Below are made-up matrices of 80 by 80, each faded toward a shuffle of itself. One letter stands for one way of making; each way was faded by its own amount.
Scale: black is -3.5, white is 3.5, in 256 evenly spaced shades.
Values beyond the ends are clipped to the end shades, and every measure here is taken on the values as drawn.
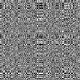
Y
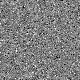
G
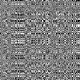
Y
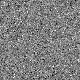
G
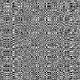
Y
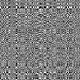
Y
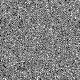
G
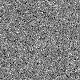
G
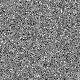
G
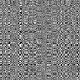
Y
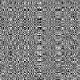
Y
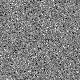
G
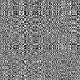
Y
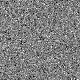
G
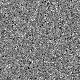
G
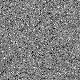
G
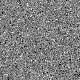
G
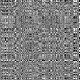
Y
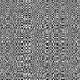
Y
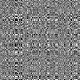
Y
